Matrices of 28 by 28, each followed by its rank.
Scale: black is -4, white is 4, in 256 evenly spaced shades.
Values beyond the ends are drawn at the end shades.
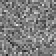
full rank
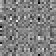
five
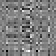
three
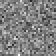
full rank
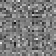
five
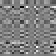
two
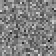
full rank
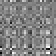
three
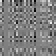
two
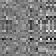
three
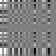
one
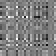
two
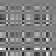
one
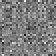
five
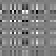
one
